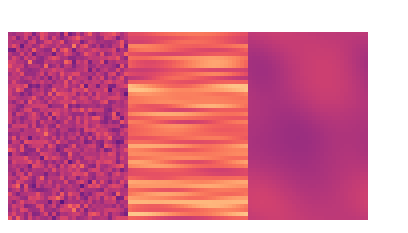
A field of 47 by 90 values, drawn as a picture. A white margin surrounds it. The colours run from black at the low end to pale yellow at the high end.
It is made of 1 by 3 panels. Panel 1,1: middling, fine-grained. Panel 1,2: high, streaked across. Panel 1,3: middling, smooth, faint in contrast.
